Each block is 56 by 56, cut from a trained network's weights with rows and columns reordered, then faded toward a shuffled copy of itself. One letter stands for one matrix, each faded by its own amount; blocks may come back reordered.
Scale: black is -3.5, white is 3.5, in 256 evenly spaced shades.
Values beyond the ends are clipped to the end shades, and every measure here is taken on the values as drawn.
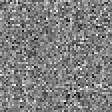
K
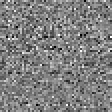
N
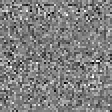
N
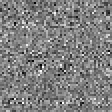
N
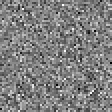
K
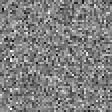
K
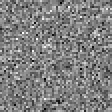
K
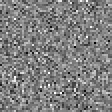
K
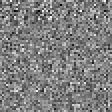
N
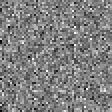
K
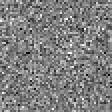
K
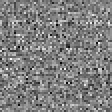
N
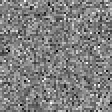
K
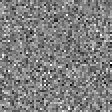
K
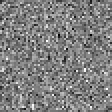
K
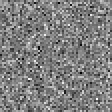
K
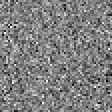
K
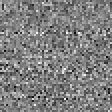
N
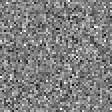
K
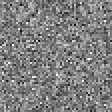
K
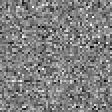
N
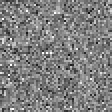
K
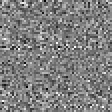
N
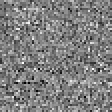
N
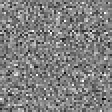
N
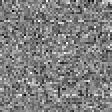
N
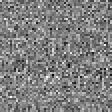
N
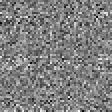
N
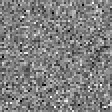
K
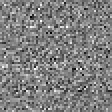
N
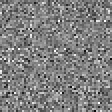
N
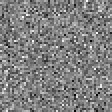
K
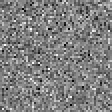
K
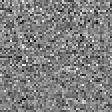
N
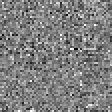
N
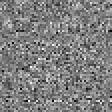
N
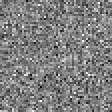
K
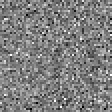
K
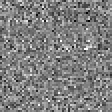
N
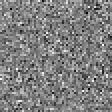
K
